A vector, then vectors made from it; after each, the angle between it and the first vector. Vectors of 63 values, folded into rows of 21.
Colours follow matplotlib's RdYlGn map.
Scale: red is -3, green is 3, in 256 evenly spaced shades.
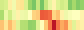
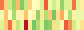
orthogonal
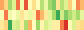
orthogonal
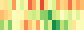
nearly opposite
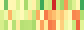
partly aligned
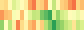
nearly opposite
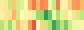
nearly opposite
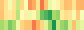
nearly opposite
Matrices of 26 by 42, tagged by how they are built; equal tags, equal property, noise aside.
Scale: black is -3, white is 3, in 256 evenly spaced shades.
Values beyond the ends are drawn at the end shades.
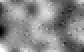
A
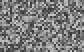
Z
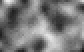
A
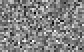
Z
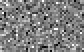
Z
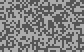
Z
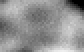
A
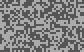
Z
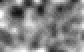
A
